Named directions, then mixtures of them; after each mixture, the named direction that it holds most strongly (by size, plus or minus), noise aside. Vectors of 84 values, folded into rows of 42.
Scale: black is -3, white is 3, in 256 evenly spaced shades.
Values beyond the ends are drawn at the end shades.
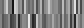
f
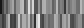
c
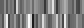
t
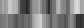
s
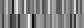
f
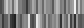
f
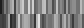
c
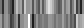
f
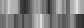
s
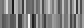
f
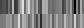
f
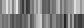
s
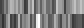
c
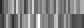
c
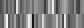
t
